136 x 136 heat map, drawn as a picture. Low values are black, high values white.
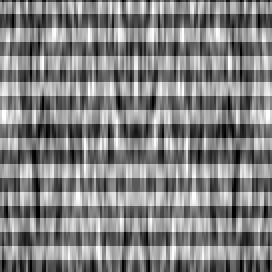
It is mirror symmetric from left to right. Horizontal stripes repeat 10 times down the table. On average the colour sits 50% of the way up the scale. No overall slope runs across the table.
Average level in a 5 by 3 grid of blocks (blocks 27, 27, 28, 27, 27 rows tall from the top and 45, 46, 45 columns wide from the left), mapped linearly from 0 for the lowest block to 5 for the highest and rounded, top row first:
121 | 333 | 020 | 353 | 232
